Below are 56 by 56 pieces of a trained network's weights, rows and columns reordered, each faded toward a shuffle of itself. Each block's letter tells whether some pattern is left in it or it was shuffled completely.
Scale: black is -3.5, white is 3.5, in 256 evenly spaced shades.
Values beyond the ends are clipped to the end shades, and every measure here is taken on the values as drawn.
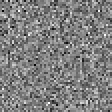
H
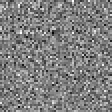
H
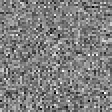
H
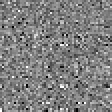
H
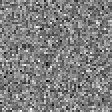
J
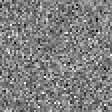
J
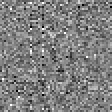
H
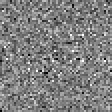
H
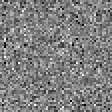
H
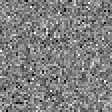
J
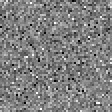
J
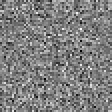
H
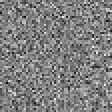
H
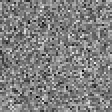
J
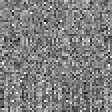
H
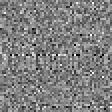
H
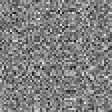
H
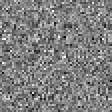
H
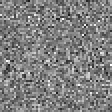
H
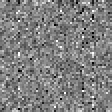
H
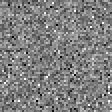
J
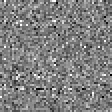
H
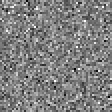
J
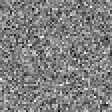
J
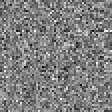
H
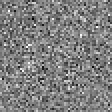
H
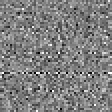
H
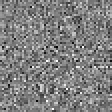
H
